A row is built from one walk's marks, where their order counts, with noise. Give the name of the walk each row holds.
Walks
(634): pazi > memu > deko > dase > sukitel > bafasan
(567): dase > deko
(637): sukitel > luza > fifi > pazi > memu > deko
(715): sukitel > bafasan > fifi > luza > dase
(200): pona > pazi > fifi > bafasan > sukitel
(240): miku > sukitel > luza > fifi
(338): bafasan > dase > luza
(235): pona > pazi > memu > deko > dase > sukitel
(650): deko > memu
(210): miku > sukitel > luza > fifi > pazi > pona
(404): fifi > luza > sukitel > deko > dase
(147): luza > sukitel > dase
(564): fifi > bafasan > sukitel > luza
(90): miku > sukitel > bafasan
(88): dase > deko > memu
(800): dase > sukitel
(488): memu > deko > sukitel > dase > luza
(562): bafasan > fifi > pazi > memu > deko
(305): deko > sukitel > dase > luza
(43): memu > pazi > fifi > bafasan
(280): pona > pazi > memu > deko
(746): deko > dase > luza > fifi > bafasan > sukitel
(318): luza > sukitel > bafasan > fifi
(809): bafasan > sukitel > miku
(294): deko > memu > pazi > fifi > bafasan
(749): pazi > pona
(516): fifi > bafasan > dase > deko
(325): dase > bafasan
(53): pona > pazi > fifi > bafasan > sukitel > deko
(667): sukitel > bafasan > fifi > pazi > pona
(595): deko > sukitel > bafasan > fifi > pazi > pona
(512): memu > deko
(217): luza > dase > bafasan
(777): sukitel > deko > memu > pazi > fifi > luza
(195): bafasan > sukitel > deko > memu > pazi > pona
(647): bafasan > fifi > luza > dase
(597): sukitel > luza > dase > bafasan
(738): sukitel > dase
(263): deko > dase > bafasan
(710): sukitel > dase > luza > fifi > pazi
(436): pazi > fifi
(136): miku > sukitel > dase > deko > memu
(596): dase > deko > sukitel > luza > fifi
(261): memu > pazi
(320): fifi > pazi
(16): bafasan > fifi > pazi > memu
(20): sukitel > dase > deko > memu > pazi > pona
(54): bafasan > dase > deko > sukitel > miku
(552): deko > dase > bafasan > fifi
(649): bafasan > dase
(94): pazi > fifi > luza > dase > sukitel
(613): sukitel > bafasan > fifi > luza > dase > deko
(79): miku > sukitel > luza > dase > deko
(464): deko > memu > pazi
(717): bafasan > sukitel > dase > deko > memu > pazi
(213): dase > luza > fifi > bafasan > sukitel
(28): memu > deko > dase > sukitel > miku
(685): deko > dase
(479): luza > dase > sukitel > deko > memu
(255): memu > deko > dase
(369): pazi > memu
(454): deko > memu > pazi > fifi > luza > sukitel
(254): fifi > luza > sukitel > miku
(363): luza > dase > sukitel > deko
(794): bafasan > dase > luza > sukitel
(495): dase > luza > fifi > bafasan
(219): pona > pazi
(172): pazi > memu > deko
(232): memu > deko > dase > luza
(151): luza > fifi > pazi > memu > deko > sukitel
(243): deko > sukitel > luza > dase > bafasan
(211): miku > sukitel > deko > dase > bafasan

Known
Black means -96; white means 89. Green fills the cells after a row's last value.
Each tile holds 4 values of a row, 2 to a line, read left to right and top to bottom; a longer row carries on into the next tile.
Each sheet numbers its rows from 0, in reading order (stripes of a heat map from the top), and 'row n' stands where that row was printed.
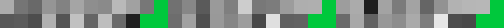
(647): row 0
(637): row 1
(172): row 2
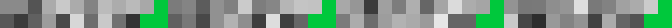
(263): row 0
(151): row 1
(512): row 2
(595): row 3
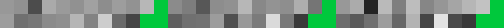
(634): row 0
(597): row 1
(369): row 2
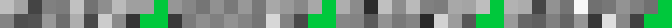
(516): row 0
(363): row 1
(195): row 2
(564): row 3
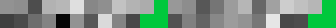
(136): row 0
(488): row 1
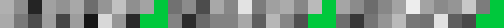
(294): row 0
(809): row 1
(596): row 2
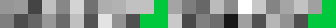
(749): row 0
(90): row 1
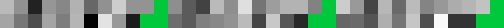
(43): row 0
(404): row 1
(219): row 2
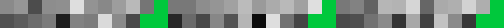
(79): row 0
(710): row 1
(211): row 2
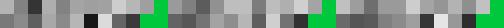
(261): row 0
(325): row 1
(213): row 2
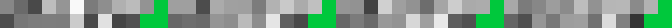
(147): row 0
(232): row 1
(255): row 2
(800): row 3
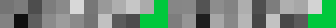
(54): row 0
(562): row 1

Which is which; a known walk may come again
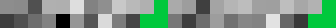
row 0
(136)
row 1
(88)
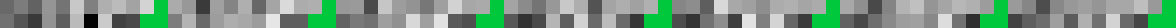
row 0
(320)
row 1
(512)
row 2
(255)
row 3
(552)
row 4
(685)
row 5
(567)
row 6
(217)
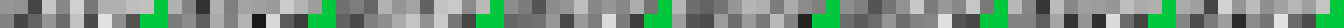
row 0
(749)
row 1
(261)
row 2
(28)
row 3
(597)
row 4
(613)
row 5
(243)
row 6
(464)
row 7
(650)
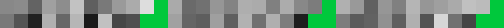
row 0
(16)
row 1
(715)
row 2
(338)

